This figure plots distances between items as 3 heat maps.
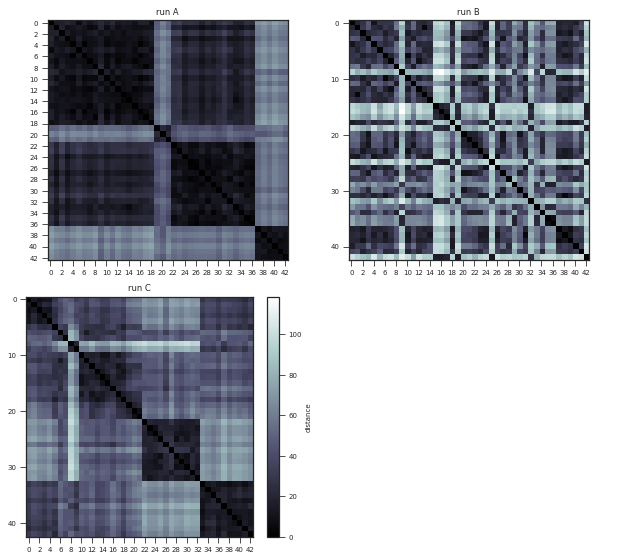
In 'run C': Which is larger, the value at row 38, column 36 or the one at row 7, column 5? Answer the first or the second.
the second
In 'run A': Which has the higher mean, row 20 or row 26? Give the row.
20
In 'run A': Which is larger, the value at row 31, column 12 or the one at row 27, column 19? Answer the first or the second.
the second
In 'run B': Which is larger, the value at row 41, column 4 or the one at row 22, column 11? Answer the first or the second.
the first
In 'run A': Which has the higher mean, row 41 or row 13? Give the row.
41
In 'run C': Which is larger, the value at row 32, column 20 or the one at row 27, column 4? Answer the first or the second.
the second
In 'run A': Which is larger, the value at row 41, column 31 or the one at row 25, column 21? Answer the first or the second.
the first
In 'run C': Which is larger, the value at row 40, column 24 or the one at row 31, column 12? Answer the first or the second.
the first
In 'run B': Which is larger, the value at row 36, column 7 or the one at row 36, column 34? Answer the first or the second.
the second
